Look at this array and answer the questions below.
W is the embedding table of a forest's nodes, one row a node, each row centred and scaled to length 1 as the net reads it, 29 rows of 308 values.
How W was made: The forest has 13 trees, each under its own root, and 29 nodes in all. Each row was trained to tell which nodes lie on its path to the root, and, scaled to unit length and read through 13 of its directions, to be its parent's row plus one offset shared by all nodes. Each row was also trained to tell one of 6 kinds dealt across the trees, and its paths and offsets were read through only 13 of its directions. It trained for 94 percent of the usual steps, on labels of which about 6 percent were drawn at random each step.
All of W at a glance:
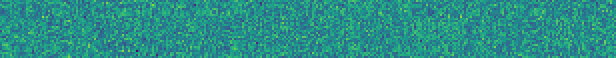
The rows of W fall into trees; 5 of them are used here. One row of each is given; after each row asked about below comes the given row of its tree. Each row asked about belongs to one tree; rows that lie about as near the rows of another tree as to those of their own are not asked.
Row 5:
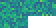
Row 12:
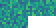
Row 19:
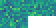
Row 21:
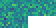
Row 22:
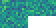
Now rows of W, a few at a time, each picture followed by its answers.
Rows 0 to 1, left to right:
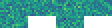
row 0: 22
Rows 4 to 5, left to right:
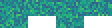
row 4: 19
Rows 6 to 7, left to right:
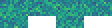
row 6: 12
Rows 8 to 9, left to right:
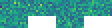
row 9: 19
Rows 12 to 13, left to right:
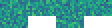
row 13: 21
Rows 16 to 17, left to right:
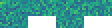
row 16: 22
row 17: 12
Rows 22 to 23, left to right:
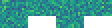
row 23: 21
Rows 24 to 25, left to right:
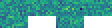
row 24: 22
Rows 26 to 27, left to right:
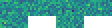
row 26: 21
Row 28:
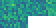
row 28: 12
